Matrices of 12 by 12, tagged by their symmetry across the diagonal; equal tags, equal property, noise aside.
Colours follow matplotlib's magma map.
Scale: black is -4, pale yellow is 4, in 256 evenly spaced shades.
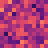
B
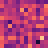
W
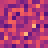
B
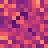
B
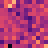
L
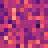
L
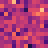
L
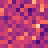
L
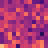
L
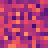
W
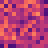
B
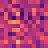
W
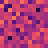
B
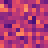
W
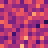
W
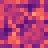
B
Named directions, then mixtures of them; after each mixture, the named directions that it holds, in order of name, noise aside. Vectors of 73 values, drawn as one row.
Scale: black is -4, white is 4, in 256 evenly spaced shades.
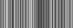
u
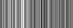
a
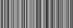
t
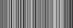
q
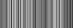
a, q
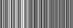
a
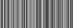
t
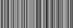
t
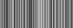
u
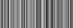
t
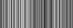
a, q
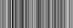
a, q, u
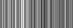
a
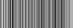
q, t, u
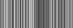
u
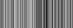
a, t, u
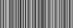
q, t, u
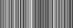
q, u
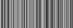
t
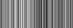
a, t, u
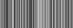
u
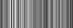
a, q, t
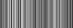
a, q
